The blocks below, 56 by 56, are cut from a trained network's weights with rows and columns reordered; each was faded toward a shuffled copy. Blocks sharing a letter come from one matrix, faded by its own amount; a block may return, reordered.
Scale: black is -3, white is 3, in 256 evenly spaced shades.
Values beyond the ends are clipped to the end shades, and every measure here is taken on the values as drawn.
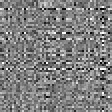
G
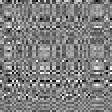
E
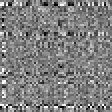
G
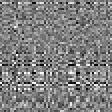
G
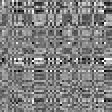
E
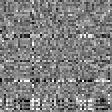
G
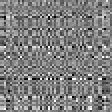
E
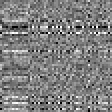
G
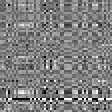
E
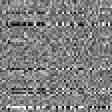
G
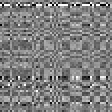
E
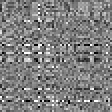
G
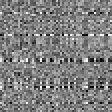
G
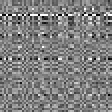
E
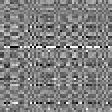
E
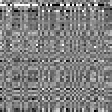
E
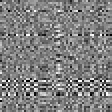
G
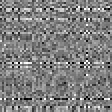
G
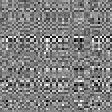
E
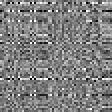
G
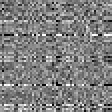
G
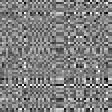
E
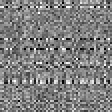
G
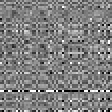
E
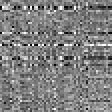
G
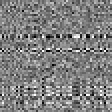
G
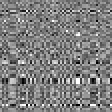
E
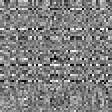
G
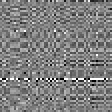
E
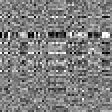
G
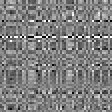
E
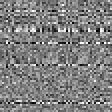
G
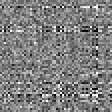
G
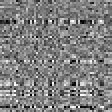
G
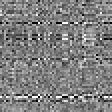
G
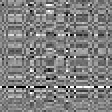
E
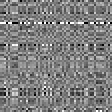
E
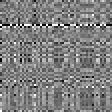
E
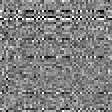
G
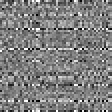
G
